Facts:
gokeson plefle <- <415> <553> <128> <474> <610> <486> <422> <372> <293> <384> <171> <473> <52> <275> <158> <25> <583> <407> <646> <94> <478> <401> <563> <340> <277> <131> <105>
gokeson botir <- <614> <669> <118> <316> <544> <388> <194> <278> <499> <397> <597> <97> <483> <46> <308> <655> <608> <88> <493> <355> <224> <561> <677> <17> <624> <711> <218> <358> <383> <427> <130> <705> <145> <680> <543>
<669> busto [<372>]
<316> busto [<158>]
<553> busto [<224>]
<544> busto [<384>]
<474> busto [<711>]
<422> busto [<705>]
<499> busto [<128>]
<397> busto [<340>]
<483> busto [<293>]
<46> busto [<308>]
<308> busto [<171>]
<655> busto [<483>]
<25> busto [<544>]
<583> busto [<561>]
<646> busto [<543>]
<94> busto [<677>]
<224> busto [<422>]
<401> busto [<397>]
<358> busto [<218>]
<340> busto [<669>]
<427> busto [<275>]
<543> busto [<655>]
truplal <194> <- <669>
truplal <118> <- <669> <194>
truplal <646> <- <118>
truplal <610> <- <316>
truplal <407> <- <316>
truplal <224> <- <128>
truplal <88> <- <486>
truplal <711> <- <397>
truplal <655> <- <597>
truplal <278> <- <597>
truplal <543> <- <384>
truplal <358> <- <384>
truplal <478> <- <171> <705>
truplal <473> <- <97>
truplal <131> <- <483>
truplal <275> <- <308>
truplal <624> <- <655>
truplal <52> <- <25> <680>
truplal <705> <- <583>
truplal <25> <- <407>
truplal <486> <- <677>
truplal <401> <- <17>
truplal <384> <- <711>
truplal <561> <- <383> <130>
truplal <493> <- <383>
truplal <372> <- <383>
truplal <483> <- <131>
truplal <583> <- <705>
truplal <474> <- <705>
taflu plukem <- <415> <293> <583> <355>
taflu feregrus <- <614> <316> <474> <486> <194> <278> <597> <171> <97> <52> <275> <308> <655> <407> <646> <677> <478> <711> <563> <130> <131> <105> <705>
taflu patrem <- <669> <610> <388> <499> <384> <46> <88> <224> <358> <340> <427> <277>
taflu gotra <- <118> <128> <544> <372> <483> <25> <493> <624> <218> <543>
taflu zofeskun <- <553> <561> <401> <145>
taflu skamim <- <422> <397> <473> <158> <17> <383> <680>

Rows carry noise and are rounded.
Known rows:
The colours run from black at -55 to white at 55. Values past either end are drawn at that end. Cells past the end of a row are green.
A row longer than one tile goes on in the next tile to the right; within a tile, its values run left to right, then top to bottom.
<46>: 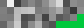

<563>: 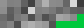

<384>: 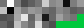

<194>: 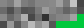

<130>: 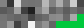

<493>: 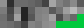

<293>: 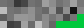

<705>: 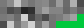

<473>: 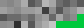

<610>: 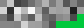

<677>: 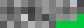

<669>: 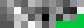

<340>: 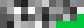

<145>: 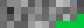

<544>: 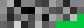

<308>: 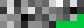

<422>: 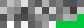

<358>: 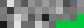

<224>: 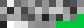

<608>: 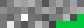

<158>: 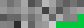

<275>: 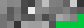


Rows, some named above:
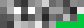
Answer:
<340>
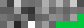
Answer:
<130>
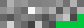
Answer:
<94>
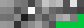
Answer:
<171>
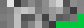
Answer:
<46>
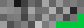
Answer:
<583>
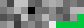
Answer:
<383>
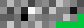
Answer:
<553>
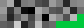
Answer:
<544>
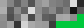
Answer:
<407>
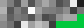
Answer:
<52>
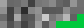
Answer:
<128>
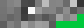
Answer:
<474>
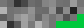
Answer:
<293>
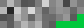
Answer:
<277>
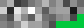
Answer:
<610>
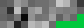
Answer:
<561>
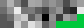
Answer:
<669>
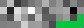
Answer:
<610>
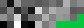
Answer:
<543>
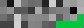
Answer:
<483>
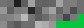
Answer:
<355>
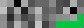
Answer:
<25>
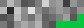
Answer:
<277>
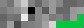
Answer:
<17>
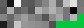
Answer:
<655>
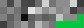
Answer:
<646>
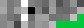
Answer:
<680>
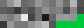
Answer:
<711>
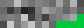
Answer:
<705>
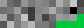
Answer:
<316>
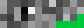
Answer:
<372>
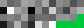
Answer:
<397>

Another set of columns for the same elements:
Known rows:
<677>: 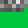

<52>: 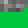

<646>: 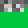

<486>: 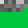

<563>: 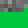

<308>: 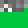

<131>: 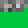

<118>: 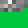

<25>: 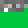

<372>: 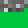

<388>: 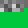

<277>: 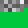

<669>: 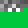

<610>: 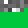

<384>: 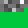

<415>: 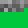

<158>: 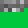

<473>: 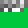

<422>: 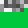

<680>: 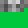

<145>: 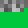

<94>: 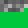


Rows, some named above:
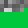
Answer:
<583>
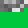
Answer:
<383>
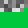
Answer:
<561>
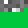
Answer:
<610>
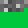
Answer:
<372>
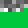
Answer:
<553>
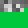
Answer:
<646>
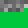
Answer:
<94>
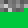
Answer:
<316>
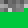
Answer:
<544>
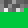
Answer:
<401>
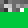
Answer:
<655>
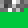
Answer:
<397>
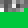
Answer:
<358>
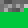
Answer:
<94>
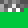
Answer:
<669>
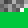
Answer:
<543>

